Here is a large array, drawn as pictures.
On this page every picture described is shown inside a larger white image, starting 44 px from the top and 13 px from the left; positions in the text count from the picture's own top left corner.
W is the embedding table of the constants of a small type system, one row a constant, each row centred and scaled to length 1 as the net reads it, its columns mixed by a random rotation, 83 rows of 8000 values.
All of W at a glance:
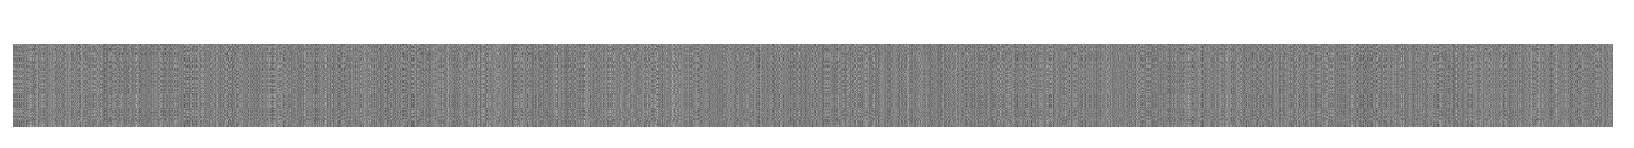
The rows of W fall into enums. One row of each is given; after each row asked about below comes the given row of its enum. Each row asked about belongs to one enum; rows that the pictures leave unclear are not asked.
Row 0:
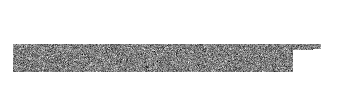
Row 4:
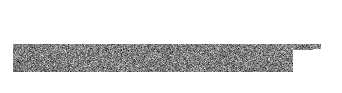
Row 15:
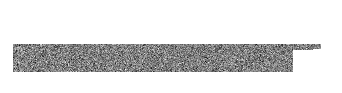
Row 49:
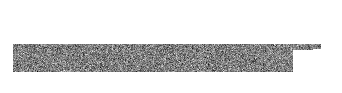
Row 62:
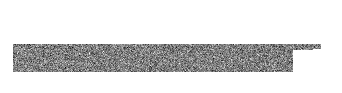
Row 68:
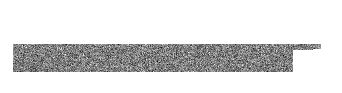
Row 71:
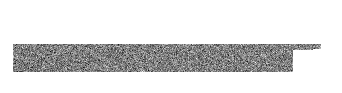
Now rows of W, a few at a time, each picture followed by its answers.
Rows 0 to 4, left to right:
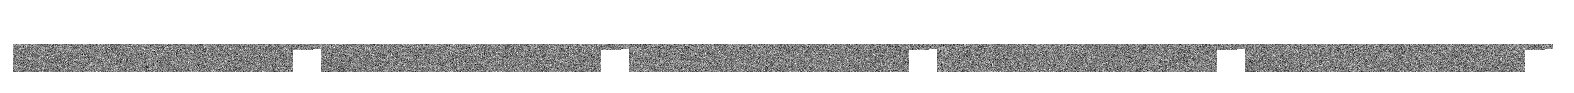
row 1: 68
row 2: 62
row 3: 15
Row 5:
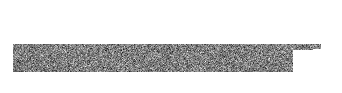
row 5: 4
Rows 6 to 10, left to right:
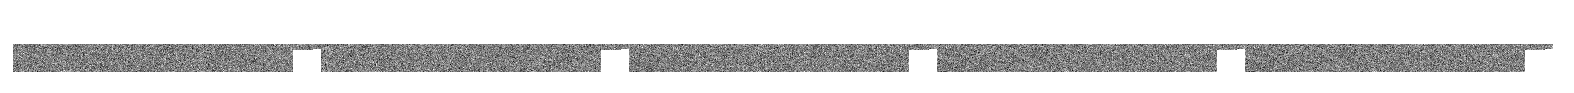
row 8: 68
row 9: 71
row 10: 71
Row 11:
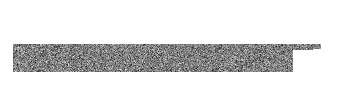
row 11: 15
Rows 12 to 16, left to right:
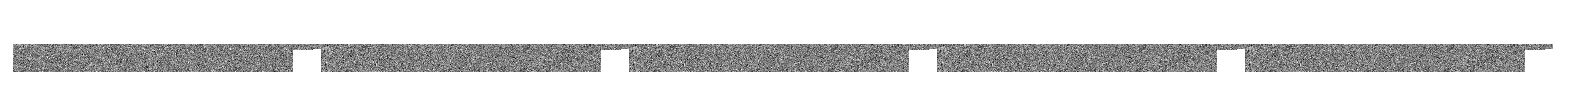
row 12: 0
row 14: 15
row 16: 15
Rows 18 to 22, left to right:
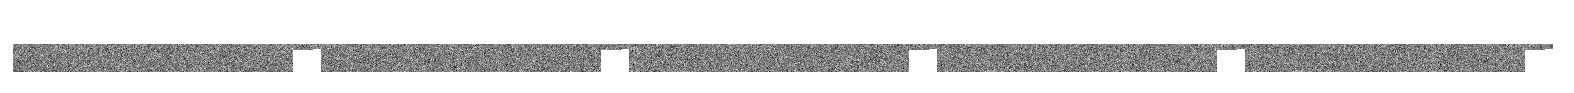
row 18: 4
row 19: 0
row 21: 49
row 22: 49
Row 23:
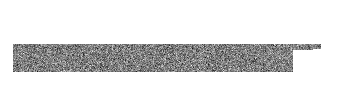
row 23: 49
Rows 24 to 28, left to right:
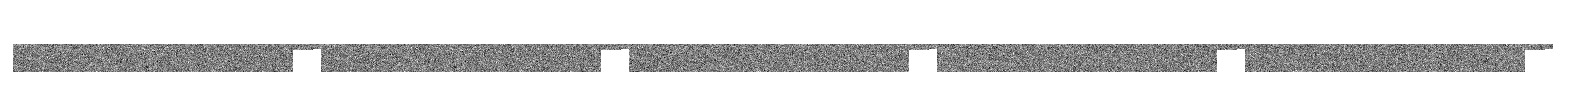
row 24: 0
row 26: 71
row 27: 62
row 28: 49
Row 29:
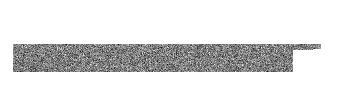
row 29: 68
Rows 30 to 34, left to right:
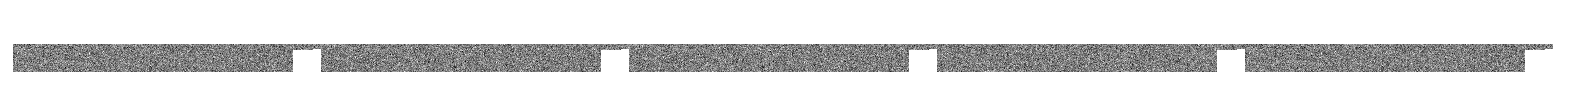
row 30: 62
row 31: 0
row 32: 0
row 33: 49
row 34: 62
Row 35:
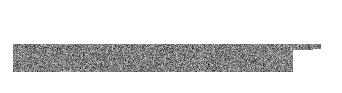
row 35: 49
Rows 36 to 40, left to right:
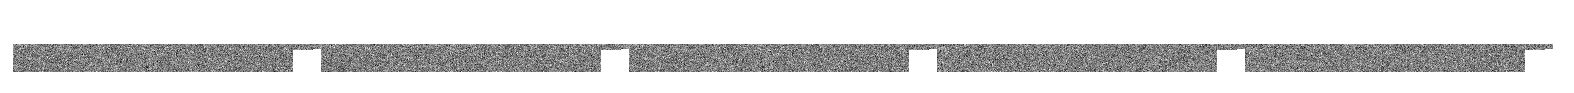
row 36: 0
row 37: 68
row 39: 15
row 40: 62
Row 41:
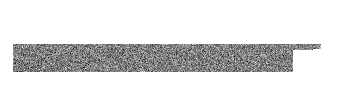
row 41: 71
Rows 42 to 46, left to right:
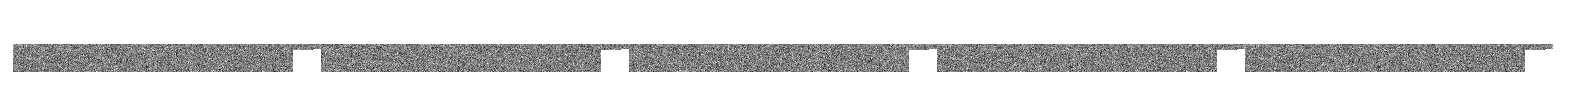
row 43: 62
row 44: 49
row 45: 0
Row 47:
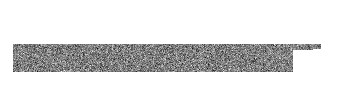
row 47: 49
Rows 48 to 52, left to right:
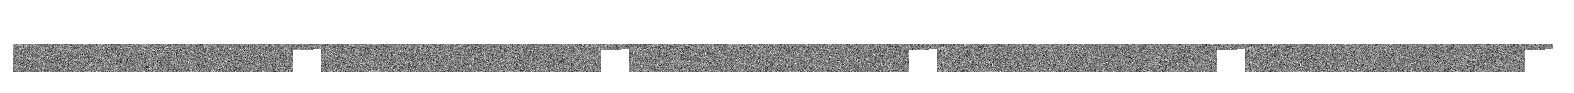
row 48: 0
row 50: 62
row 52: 15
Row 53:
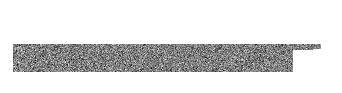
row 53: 15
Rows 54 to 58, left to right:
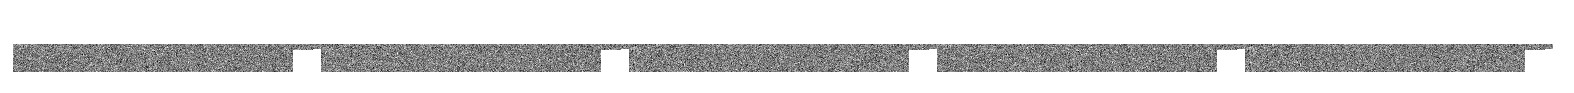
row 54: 0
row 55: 62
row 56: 15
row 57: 0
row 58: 15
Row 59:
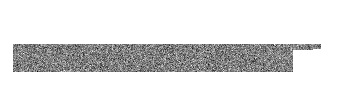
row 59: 49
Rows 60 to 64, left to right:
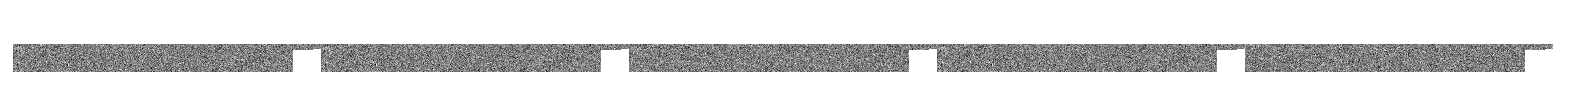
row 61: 15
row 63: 15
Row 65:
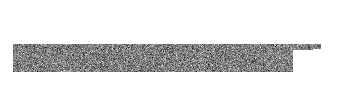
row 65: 49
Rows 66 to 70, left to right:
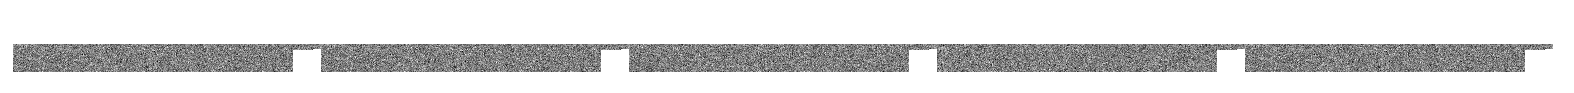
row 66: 0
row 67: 0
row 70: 0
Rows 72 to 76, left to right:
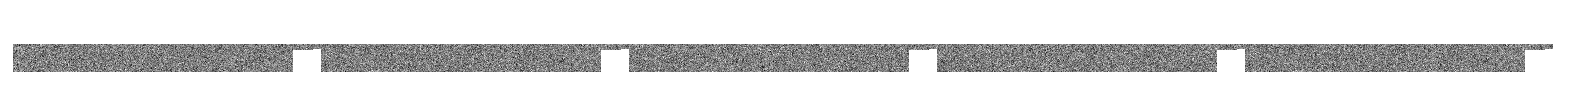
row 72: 15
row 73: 49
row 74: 0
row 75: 4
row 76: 49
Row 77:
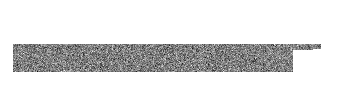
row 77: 49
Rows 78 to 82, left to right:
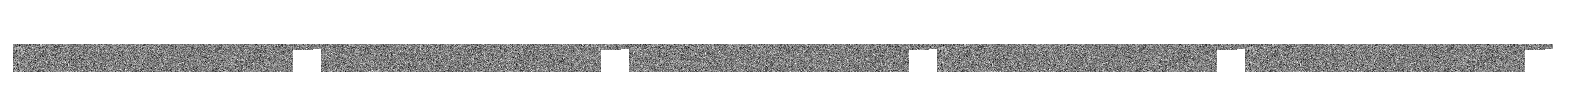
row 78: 15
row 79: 49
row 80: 62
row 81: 15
